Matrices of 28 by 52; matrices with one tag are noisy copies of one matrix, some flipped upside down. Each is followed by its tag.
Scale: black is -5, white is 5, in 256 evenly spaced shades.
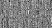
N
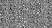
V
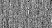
N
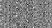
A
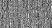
N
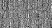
N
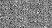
V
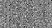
A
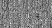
N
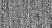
N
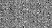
V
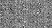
V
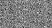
V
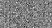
A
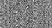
A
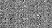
V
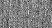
N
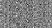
A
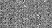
V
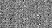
V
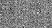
V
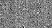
V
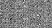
V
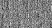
N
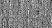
N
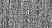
N
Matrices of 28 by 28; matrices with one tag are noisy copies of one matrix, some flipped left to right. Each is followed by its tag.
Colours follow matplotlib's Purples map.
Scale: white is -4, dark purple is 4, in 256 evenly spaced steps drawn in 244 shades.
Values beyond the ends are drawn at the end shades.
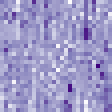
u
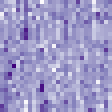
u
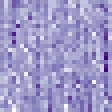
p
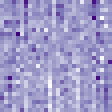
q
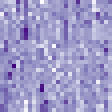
u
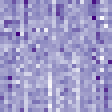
q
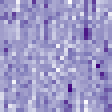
u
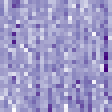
p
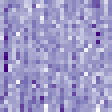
p
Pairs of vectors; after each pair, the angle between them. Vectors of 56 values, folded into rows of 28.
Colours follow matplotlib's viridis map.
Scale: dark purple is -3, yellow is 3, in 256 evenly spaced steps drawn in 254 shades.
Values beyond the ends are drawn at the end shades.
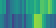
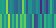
partly opposed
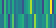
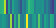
orthogonal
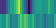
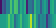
partly aligned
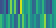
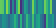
nearly opposite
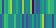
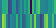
partly opposed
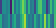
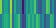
nearly opposite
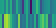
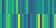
partly aligned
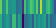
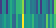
nearly opposite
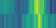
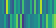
orthogonal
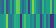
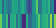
orthogonal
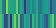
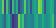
orthogonal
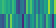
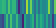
nearly parallel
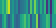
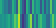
partly opposed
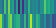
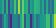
nearly opposite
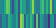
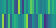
orthogonal
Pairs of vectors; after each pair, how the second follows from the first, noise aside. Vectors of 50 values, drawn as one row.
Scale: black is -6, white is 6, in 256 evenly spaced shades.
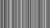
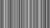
reversed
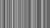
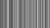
reversed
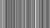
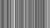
reversed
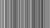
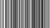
scaled up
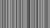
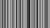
scaled up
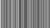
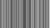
reversed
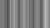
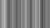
reversed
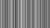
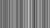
reversed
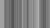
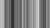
scaled up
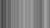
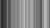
scaled up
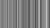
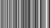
scaled up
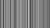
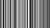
scaled up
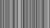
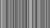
reversed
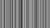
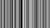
scaled up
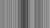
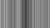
reversed
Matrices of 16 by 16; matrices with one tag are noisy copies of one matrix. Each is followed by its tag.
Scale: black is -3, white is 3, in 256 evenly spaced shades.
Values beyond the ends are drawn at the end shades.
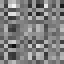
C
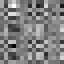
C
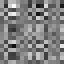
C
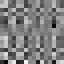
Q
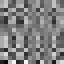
Q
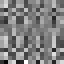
Q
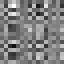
C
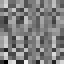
Q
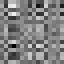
C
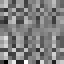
Q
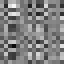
C
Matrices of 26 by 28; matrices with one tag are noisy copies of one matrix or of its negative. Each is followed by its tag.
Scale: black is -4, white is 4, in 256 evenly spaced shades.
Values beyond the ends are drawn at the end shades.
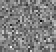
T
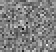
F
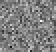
T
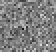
F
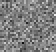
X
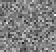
X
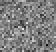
F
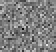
F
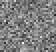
X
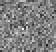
F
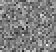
F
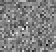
F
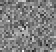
F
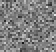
X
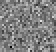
T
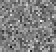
T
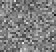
X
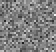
X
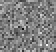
F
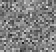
X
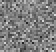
X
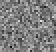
T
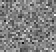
X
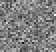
X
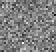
X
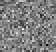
F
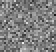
X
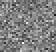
X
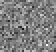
F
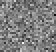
X
